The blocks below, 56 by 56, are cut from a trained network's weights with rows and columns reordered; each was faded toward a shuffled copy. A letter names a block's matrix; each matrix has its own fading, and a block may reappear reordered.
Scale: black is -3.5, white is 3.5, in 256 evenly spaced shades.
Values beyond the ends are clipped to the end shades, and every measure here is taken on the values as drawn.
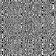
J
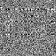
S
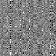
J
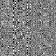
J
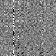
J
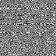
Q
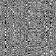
J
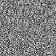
S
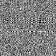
S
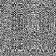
S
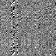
J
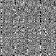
J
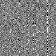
J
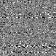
Q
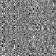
J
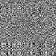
S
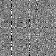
J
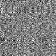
S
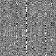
J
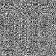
S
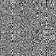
J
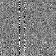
J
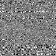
Q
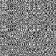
S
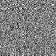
S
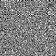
S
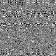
Q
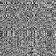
S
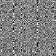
J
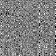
J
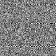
S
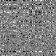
Q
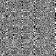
J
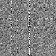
J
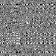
Q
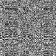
S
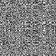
S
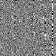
J
